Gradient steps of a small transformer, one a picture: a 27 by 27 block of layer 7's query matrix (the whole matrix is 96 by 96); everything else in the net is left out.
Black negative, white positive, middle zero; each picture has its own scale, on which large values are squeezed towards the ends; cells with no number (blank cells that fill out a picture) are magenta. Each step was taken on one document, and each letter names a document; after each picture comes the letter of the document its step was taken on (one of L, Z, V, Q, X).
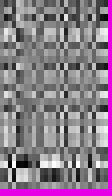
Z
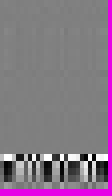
Z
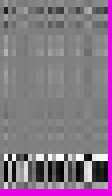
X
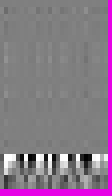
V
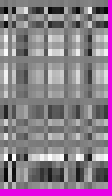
X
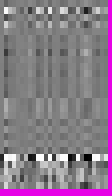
V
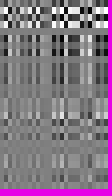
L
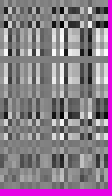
L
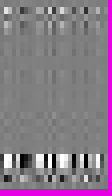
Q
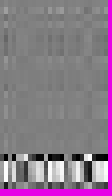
X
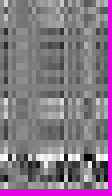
X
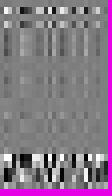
Q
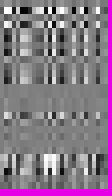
Q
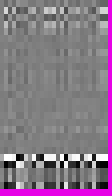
Z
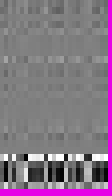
X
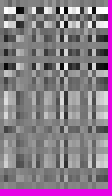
Z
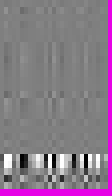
Q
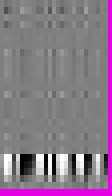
Q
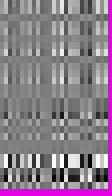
L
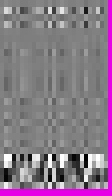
Q
